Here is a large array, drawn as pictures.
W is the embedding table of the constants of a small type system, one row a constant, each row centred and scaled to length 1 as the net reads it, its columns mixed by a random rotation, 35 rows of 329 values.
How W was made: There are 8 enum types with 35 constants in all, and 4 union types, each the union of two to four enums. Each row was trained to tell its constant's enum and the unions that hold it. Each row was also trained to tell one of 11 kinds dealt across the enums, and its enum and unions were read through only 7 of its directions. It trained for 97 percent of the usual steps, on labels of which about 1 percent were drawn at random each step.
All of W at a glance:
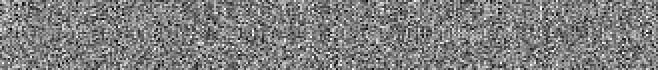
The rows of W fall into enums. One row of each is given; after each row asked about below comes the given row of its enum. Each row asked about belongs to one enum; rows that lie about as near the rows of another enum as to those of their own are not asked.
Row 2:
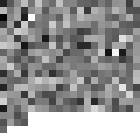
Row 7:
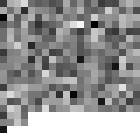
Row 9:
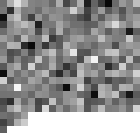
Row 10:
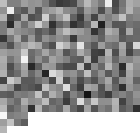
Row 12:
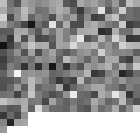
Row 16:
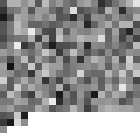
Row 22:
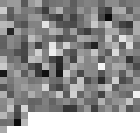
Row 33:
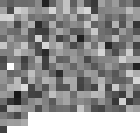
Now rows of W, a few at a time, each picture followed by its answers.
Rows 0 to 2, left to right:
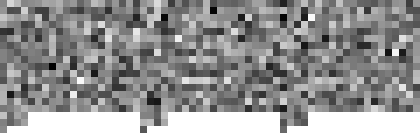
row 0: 12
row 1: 33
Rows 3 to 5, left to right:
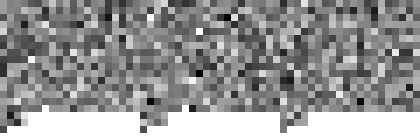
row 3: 22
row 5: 2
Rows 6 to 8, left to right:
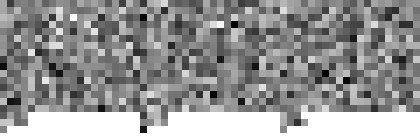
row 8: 22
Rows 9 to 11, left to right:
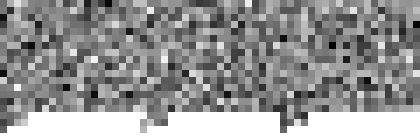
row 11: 16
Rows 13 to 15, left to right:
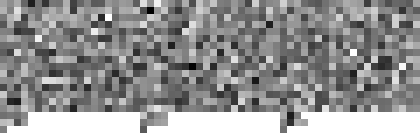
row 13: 33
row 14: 9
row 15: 9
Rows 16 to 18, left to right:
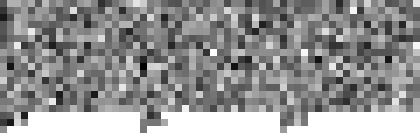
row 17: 9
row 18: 16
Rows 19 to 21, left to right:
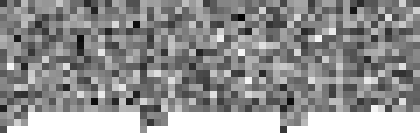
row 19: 2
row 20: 12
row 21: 2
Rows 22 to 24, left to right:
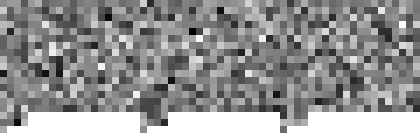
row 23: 10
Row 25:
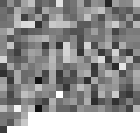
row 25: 9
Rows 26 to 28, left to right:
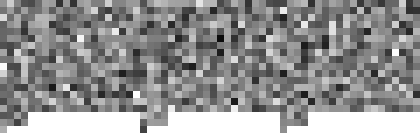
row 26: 10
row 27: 2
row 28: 2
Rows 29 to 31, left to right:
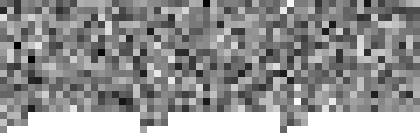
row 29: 10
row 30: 12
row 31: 22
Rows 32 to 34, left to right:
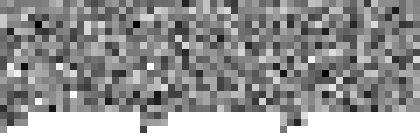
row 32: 12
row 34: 22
